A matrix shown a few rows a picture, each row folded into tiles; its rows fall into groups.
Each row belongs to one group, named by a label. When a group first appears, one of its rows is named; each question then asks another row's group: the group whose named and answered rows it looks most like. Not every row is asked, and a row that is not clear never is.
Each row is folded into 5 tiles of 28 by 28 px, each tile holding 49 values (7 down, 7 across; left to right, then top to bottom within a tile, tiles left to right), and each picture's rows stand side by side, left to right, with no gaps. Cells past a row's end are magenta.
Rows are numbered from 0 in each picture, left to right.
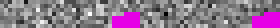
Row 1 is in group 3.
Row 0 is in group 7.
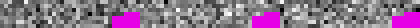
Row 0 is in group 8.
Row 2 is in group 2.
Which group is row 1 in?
7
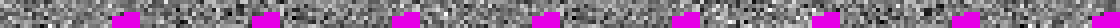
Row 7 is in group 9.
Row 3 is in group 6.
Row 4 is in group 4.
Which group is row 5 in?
2
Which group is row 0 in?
9
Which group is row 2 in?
4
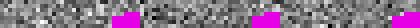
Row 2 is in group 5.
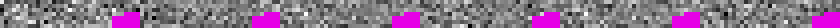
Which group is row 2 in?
6
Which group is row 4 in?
6
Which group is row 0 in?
2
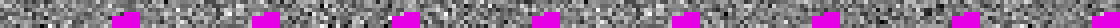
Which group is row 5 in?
3
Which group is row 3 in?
6
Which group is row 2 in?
5
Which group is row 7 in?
5
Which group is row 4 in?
7
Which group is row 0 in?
9
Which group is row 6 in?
8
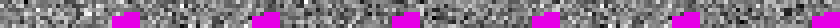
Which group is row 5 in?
8
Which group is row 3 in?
4
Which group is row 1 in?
9
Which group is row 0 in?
7
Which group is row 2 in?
8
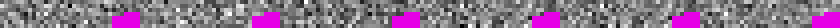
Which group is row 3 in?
9
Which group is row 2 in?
8
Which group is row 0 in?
3
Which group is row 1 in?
7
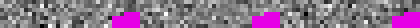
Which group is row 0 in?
9
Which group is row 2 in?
3
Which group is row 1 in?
6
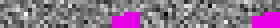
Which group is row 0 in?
6
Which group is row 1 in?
3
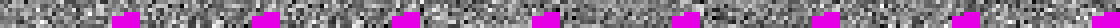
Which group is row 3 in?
2
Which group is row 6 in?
9
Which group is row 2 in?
5
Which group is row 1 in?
5
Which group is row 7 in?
2
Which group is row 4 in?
4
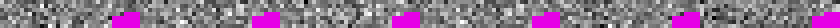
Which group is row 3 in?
7
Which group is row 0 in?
9
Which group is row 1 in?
7
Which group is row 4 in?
9
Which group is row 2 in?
7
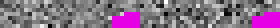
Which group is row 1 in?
8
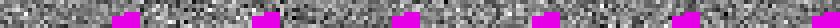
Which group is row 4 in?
9
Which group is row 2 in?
4
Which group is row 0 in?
6
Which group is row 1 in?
2
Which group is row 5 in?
3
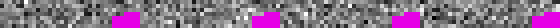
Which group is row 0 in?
8
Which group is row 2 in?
6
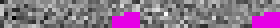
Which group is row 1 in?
6
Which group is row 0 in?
4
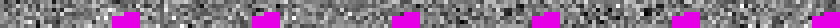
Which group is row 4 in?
8
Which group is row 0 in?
2
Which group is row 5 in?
9
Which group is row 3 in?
8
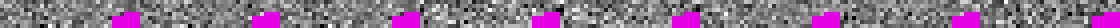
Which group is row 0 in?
9
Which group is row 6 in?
4
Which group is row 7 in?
8
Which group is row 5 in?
6
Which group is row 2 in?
9
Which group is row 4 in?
2
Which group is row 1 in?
5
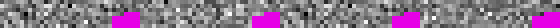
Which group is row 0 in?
3
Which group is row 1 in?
7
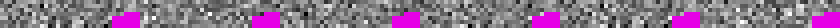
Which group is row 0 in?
5
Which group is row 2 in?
3
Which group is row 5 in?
7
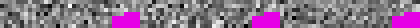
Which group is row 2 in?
4
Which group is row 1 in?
5
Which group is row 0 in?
6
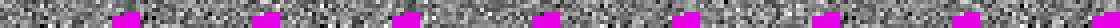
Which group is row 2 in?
9
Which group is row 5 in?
7
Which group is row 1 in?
4
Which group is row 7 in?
5
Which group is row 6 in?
4
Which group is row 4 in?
5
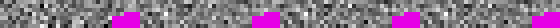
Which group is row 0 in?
5
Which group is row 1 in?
6
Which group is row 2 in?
6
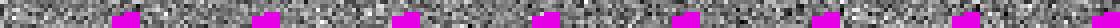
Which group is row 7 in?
3
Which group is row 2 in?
7
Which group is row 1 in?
6
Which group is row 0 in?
2
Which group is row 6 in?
2
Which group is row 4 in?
8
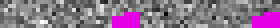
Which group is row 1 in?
3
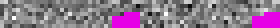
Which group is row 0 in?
2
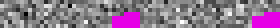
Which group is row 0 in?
3
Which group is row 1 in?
7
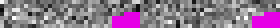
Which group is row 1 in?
2
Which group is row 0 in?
2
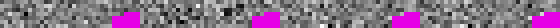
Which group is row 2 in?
5
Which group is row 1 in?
8
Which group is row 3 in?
5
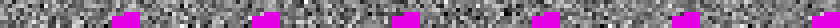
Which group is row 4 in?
9
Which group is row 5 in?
5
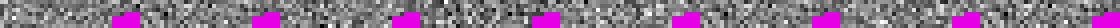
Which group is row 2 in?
9
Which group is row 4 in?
7
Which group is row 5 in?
3
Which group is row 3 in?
8
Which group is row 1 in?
3
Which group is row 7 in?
3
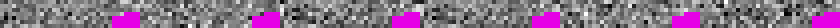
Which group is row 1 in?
9
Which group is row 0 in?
4
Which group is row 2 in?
4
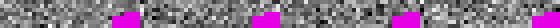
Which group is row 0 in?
9
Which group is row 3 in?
2
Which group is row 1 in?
4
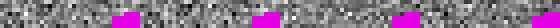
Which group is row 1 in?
6
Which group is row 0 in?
6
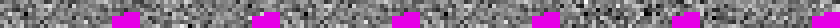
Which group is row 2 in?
3
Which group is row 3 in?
3
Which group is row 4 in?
8
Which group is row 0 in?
3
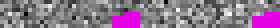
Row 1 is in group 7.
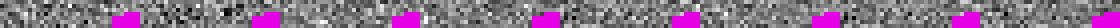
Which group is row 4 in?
4
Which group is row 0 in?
6
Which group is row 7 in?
3
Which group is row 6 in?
4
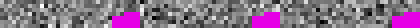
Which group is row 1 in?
4
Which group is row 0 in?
9
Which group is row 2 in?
8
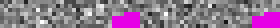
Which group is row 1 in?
6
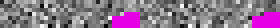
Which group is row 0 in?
5
